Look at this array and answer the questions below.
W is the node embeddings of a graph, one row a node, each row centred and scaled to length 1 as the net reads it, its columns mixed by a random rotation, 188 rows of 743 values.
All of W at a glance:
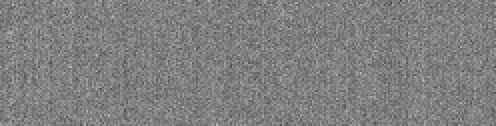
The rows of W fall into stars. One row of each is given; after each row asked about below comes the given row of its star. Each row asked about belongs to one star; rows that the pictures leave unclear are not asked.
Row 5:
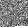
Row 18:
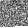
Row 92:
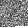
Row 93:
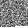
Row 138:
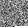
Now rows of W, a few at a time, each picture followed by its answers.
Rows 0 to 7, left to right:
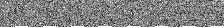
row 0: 93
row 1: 92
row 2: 93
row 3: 5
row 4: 18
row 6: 5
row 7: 92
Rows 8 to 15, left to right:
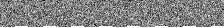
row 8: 93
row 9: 92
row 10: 93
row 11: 18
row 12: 18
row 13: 5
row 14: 138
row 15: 92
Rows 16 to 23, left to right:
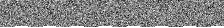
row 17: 93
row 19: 92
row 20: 138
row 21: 18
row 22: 92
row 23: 5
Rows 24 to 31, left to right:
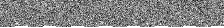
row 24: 92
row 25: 92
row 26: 93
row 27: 92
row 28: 18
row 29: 5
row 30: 18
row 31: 138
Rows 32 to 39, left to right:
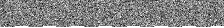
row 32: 138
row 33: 138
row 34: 18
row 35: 138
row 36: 18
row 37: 92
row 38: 5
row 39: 5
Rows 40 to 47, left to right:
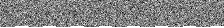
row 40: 138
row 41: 5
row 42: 5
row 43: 92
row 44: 92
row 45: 93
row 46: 138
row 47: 5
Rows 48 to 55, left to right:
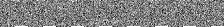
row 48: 5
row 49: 93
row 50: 5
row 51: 93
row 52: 138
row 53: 93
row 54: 93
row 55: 18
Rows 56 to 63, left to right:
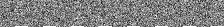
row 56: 138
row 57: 93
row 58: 18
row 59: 5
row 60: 5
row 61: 93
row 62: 5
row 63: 138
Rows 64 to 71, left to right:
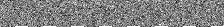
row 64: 18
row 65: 92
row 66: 138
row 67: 93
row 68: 92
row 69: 5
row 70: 5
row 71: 92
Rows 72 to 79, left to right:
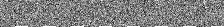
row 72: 92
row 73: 18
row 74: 92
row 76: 92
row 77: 138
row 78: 18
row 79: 138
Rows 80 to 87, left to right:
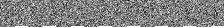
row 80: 5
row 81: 138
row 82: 138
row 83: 18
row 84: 92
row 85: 138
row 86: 5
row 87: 5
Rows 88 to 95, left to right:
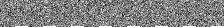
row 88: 93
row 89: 138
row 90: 93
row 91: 92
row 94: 5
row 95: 5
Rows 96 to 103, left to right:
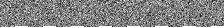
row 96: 93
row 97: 93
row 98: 18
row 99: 92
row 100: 93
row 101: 93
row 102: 92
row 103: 18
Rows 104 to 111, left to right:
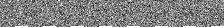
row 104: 138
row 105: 138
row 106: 138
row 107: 93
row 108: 5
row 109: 92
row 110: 93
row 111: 93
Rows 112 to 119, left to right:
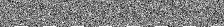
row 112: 5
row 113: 138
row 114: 92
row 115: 5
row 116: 93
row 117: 92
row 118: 92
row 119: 5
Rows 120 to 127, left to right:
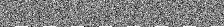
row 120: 92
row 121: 92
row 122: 138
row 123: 92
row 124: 138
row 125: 5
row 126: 138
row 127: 138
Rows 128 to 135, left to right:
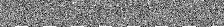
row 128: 92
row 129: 92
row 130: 138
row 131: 93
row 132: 138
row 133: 138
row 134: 92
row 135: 18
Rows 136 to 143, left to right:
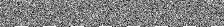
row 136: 5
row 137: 138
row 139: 92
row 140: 92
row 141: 138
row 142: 92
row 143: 93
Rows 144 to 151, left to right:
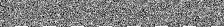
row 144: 138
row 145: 92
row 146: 92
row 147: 5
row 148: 138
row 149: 138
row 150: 5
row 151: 18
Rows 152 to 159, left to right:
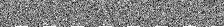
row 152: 93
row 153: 93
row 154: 5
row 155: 138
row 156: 93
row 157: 18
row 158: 5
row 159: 18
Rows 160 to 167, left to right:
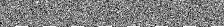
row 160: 92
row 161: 138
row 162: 18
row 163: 92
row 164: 92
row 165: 92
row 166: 93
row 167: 92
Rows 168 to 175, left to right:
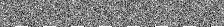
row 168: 92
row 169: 93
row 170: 138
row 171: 93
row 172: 18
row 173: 93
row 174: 5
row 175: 93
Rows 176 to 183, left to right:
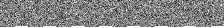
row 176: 92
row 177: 5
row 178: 138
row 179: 138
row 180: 138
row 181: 138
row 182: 18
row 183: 93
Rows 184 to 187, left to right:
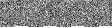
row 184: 18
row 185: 93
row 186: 93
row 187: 18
